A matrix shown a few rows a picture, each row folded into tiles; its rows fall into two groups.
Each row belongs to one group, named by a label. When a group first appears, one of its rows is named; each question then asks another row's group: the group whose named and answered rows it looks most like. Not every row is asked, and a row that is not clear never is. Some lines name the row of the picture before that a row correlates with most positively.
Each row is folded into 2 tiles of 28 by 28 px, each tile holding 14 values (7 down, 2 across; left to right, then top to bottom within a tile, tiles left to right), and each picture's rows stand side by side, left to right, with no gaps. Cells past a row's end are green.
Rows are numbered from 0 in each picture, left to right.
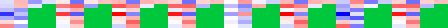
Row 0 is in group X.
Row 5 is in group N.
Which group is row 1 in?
N
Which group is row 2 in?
N
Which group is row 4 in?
X
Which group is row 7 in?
N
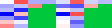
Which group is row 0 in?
X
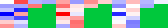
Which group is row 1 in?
N
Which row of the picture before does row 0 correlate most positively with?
0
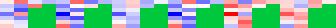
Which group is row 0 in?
X
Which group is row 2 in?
X
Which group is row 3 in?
X
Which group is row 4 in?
N
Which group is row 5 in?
N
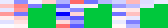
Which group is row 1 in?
X
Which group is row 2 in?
X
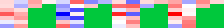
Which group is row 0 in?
N
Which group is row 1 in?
X
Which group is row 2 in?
N
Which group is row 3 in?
N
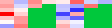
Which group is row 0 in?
N
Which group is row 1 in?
X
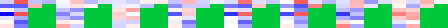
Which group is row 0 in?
X
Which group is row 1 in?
X
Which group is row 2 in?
N
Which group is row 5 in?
X
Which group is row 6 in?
X
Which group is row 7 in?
N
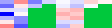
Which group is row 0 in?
X
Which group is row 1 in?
N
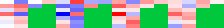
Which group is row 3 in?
N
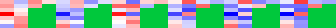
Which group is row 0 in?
N
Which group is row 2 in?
N
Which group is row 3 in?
X
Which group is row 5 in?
X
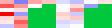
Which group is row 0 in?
N
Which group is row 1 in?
N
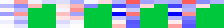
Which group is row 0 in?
X
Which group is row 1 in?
N
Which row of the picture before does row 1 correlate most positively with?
1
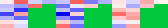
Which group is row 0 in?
X
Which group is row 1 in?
X
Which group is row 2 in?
N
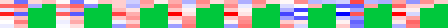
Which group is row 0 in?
N
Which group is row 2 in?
N
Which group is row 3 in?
N
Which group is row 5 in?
X
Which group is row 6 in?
X
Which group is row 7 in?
N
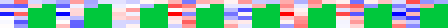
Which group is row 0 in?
X
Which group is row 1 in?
X
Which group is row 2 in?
N
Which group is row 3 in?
N
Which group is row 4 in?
X
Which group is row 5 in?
N
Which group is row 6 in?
N
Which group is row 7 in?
X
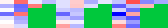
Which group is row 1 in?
X
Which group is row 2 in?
X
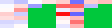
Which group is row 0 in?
N
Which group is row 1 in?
N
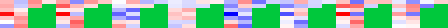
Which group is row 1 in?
N
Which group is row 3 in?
N
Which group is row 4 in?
X
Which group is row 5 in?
X
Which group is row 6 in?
N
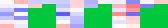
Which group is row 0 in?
X
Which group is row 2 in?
N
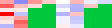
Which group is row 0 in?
N
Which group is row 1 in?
X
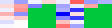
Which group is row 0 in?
N
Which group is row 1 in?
X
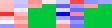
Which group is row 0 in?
N
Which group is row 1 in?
X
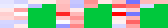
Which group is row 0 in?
N
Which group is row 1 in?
N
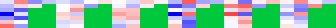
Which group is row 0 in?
X
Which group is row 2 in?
N
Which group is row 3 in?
X
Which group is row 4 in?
N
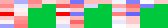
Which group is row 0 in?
N
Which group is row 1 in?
N
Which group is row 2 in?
N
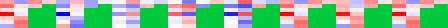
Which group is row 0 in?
N
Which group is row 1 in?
X
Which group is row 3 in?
N
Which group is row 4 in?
X
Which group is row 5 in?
N
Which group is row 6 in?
N
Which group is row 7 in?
N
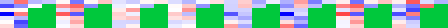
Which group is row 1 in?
N
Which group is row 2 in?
N
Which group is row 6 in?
N
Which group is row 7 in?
X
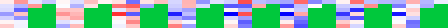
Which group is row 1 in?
N
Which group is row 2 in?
N
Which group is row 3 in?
X
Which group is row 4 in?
X
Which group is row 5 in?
X
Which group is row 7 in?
X
